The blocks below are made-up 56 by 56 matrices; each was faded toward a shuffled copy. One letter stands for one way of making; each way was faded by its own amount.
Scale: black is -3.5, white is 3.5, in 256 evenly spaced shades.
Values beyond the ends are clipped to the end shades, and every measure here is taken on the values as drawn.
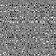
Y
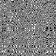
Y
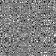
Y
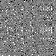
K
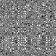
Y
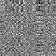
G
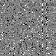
K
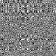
G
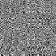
G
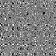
Y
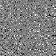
Y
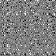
Y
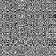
G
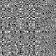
G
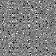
K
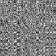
G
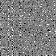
K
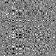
G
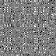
Y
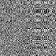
G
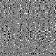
Y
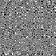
Y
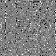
K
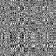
G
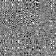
Y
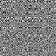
G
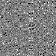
K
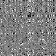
Y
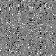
K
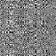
G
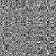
G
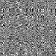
G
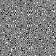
K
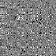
Y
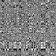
G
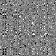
Y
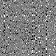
K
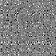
Y
